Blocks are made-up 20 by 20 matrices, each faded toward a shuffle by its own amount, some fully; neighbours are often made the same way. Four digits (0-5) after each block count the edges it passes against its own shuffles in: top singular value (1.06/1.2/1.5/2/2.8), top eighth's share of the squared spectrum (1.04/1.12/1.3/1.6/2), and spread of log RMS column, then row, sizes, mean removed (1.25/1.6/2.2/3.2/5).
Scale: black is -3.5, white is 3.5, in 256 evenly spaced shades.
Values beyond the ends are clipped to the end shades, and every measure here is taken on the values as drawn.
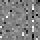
2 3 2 0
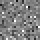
0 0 0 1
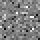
0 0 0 1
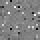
0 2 0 0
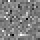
2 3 0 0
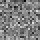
0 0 0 0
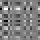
4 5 4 3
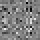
3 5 2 2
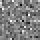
0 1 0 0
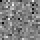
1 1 1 0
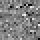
1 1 0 0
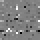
2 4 0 1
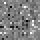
1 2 0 0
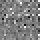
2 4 1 1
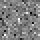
0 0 0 0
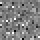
0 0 0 0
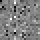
2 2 1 0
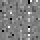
2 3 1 0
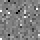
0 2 0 0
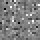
0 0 0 1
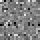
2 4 0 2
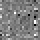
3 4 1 0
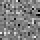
1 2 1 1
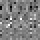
3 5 2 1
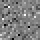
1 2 0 0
